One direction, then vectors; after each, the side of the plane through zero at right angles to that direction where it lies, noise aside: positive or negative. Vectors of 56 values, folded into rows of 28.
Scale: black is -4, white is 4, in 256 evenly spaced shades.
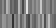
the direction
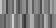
negative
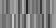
negative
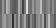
positive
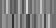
positive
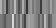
negative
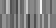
positive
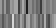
negative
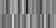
negative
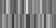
positive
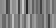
negative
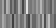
positive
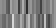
negative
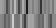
negative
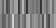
negative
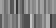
positive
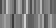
positive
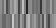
negative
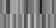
negative
